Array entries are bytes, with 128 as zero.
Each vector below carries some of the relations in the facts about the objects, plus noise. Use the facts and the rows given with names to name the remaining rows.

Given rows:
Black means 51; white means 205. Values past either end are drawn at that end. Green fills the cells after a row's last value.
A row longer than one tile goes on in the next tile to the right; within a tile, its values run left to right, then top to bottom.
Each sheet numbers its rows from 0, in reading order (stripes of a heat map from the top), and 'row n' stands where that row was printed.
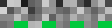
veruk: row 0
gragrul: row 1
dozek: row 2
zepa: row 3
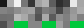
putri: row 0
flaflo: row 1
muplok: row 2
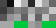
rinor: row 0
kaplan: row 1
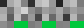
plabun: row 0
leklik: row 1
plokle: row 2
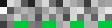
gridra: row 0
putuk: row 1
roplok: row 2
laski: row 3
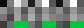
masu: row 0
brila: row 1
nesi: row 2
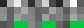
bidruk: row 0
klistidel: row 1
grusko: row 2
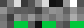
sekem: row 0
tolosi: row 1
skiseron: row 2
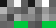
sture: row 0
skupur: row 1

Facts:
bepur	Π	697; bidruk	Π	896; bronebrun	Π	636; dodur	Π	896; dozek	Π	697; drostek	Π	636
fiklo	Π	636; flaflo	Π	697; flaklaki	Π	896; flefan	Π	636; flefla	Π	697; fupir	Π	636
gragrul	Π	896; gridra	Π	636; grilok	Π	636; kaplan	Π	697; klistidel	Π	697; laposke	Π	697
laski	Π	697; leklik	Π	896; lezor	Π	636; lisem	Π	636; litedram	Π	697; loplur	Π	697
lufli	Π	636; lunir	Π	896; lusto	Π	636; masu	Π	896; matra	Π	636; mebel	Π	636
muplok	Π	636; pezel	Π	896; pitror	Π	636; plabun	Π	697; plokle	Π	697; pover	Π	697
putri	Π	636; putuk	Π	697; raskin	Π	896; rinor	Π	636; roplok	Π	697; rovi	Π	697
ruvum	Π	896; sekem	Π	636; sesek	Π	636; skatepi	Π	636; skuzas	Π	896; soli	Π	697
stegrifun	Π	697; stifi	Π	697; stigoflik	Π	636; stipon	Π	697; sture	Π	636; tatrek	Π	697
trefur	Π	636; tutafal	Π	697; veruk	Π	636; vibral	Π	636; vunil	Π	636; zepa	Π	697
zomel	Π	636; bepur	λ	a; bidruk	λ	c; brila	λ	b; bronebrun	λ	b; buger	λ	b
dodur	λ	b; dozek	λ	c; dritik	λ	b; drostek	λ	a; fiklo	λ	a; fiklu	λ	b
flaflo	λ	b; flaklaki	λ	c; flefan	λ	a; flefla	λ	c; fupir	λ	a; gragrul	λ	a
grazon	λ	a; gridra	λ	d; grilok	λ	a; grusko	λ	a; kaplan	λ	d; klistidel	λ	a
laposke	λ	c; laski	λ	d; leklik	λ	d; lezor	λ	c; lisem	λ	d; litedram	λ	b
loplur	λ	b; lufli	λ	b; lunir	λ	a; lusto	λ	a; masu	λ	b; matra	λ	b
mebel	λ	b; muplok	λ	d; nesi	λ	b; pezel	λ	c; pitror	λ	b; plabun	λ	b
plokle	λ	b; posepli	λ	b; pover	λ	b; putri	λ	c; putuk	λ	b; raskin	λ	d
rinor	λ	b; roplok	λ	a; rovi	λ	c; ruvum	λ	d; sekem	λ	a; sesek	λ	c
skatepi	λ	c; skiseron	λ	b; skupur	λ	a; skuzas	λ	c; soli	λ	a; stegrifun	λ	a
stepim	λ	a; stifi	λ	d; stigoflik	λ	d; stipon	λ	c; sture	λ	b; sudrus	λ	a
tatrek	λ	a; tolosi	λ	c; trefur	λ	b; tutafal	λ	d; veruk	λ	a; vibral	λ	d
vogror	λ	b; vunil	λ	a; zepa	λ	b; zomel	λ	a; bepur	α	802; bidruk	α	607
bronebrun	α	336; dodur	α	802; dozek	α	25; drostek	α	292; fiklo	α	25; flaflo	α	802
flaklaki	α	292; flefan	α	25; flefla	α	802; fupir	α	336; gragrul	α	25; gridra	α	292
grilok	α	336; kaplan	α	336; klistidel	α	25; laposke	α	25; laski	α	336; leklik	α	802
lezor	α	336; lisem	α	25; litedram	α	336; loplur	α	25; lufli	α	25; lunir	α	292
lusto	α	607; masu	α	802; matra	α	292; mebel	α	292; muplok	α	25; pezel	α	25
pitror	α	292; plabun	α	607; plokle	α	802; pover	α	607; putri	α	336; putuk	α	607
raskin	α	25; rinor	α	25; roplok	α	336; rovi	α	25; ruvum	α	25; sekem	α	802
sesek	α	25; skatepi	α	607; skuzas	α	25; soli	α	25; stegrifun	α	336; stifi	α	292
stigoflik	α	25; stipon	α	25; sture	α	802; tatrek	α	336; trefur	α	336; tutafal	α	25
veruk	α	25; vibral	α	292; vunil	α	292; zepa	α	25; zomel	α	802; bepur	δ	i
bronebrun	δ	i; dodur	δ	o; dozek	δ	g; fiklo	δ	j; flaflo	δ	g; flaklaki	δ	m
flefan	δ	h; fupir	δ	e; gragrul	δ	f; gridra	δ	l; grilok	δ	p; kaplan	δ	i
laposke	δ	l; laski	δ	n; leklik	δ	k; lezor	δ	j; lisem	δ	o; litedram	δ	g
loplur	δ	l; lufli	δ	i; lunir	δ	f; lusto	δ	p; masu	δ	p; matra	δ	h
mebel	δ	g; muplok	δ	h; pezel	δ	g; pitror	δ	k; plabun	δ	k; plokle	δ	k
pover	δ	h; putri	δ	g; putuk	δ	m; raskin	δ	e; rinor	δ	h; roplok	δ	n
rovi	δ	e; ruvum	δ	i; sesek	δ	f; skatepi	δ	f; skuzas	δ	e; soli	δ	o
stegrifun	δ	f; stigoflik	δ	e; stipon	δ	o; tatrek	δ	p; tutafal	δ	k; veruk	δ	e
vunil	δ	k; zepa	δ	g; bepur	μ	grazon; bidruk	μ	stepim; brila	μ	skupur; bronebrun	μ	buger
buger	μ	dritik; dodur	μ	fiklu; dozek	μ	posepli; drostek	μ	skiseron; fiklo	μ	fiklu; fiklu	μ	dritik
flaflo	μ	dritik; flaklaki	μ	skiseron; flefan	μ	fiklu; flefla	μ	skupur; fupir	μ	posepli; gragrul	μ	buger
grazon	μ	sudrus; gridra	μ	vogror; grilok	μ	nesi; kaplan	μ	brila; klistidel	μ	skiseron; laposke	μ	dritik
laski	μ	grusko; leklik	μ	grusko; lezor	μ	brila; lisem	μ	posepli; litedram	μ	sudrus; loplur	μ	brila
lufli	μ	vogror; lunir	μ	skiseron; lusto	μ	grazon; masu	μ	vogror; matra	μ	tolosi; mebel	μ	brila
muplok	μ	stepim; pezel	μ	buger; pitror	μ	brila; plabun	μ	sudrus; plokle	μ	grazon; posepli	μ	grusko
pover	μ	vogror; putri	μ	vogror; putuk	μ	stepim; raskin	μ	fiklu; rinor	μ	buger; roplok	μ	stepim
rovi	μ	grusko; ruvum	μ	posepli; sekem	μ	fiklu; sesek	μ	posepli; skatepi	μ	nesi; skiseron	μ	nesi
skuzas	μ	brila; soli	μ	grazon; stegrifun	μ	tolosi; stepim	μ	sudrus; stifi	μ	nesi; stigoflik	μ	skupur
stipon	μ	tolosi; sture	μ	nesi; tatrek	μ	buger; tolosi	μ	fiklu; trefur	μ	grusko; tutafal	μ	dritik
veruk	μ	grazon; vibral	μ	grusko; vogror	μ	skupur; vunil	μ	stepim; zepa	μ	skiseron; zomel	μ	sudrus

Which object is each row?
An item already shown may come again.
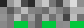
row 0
zepa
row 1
stifi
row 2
lunir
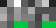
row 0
brila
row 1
dodur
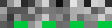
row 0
dodur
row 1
bronebrun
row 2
pover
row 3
stigoflik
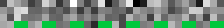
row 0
roplok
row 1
tatrek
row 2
buger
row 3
fiklu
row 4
fiklo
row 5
leklik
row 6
tutafal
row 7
bepur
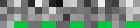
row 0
bronebrun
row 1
rovi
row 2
flefla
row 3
dritik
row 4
skatepi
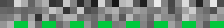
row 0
tatrek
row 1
stegrifun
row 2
laposke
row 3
flefan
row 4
litedram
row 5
vibral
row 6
sesek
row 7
lisem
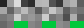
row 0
lufli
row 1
ruvum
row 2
flaflo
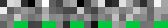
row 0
fupir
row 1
vogror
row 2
stipon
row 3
tolosi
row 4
kaplan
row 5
lusto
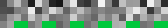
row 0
pezel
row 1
loplur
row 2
lufli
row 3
grilok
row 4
laski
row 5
skuzas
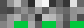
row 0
pezel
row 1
lezor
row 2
matra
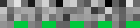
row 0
mebel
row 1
putuk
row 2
flefla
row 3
raskin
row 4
matra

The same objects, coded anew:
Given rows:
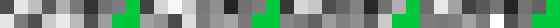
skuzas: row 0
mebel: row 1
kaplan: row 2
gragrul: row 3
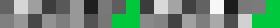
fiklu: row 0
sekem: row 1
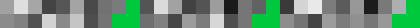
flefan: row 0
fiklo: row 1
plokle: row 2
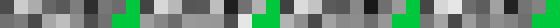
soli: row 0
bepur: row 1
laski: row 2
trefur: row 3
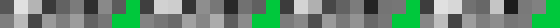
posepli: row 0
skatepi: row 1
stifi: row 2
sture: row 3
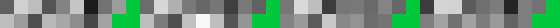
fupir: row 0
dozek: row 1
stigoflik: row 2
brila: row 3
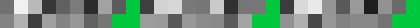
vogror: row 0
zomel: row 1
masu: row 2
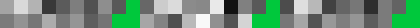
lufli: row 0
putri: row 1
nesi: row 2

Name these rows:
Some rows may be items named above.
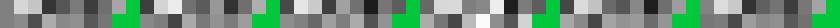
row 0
putuk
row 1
plokle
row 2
skatepi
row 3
putri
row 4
laski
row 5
putuk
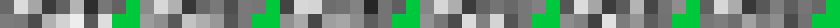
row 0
stipon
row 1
veruk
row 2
lusto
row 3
raskin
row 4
matra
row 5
ruvum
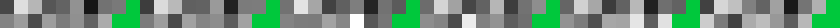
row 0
leklik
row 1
leklik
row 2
gragrul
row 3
matra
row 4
tolosi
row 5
roplok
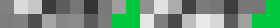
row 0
putuk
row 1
rovi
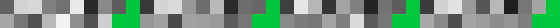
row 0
putri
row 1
grilok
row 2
sesek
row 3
litedram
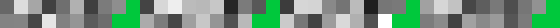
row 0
matra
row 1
lezor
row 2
flefla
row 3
pover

